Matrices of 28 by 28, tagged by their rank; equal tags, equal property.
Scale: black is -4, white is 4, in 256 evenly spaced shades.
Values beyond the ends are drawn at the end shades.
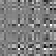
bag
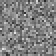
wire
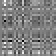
bag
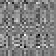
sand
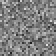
wire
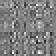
sand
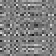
sand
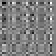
bag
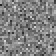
wire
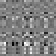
bag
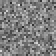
wire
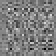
sand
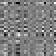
bag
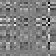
bag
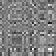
sand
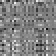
sand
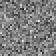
wire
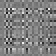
bag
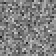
wire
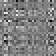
sand
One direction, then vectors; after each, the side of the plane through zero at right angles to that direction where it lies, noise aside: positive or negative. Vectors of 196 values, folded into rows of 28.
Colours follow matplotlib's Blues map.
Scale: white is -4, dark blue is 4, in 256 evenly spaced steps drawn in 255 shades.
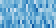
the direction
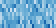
positive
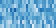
negative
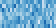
positive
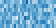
positive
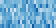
positive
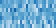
negative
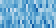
positive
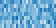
negative
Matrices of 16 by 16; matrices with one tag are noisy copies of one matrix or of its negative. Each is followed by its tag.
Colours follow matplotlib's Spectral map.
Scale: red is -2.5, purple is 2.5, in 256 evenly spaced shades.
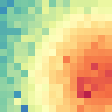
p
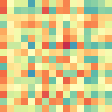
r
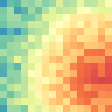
p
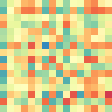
r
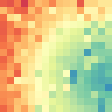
p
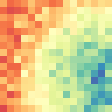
p
